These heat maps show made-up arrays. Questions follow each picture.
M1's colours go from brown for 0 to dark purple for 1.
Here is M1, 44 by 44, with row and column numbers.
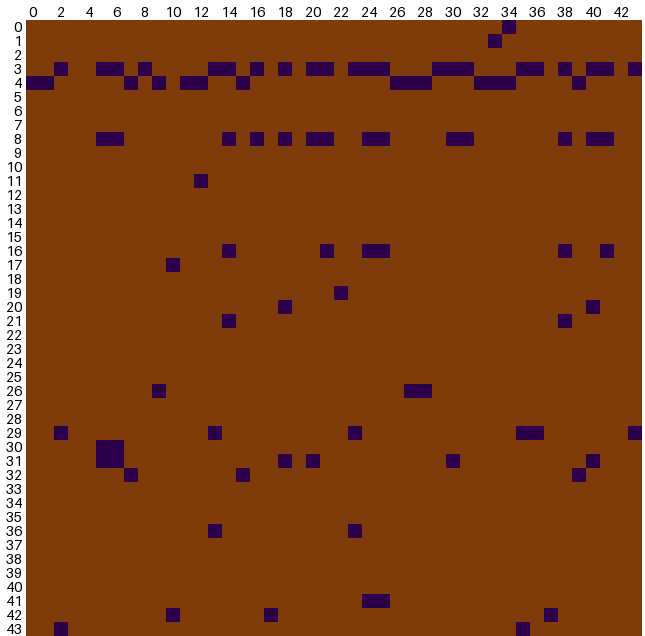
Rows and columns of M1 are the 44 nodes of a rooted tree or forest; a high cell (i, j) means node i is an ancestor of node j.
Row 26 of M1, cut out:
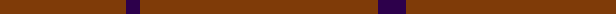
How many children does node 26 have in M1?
3
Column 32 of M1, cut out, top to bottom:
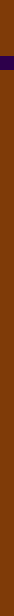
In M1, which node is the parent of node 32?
4
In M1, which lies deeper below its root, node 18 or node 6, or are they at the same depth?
the same depth
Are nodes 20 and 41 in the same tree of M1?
yes
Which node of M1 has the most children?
4
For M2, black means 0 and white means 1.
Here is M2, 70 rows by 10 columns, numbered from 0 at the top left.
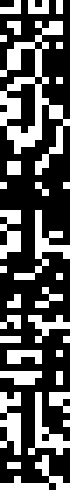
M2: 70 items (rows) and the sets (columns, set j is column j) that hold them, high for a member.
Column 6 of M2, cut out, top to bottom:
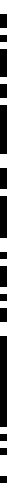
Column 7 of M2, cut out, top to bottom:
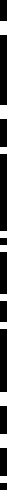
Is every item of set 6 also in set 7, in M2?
no
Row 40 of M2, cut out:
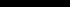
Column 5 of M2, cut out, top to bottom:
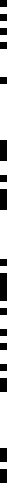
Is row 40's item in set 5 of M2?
no
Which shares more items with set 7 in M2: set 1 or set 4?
set 1
